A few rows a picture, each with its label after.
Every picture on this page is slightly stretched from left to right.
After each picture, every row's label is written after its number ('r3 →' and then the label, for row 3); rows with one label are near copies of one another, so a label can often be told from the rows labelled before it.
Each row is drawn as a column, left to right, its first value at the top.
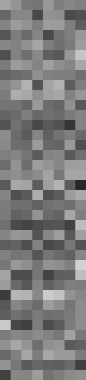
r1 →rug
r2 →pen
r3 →pen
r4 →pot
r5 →pen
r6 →pen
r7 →pot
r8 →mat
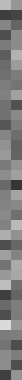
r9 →rug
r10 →mat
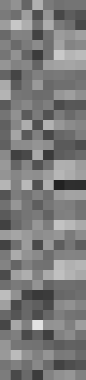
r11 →pen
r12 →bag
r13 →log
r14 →rug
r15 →log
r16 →mat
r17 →mat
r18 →mat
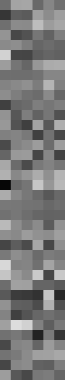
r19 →mat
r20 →rug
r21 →rug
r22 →log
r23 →pen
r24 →log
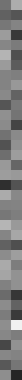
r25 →mat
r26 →rug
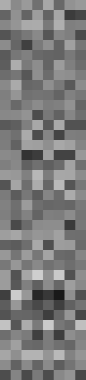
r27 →rug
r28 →pen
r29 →bag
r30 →log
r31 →rug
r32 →log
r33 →pot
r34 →rug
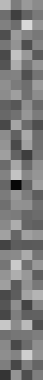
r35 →rug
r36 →mat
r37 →bag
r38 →pen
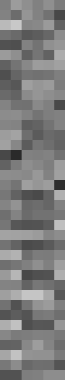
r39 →bag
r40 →bag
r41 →pen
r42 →pen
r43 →pen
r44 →mat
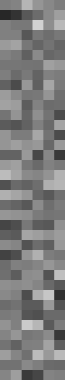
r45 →pot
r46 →pot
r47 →rug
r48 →bag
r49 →pen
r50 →log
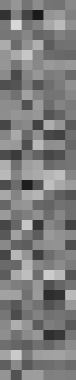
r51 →pot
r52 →bag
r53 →mat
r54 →pot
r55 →log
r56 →log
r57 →pen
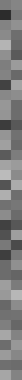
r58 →pot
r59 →pen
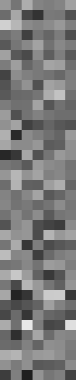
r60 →bag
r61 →log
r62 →rug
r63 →pot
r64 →pen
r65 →pen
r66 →rug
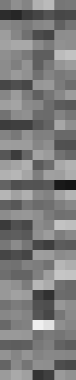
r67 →pot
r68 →pot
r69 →pot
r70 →rug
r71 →rug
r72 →mat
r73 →mat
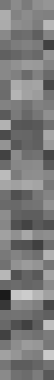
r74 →log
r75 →pen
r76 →pen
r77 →pen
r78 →bag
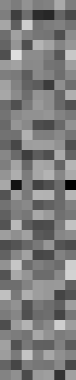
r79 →pen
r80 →mat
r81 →bag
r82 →pot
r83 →pot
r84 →rug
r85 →mat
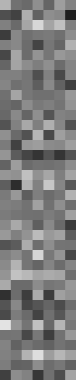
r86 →rug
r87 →mat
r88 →log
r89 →bag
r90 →log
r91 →bag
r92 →pot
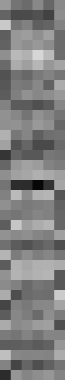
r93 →bag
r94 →mat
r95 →mat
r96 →mat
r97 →mat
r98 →pen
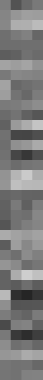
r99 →pen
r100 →log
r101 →log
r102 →log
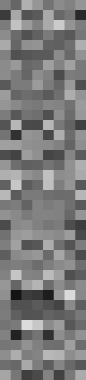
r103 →pot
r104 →log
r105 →rug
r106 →rug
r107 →log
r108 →bag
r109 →pen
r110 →pot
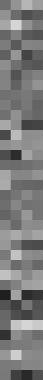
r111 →log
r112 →bag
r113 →rug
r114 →rug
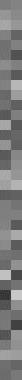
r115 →log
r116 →pen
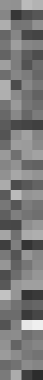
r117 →pen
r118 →pot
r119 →rug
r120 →rug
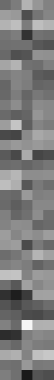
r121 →log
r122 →log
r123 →rug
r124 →bag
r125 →bag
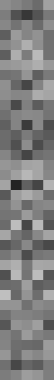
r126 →pen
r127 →mat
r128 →pot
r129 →mat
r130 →pen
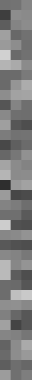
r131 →mat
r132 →pen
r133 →pen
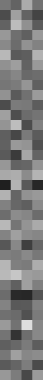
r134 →mat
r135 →log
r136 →rug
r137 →mat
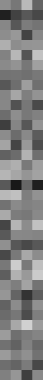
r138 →pot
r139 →mat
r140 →rug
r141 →mat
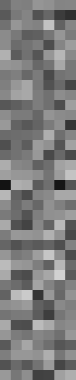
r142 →mat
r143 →pen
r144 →pen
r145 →rug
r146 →bag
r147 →mat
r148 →pot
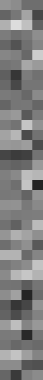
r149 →bag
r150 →bag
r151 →log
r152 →mat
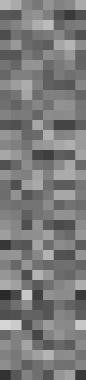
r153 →rug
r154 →rug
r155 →pen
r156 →log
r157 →bag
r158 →pot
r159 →pot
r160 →rug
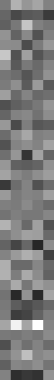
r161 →mat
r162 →rug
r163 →bag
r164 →rug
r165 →pot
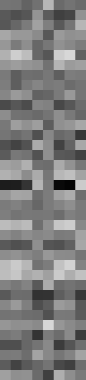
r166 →mat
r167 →mat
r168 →mat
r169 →log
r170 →rug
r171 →mat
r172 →mat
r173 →log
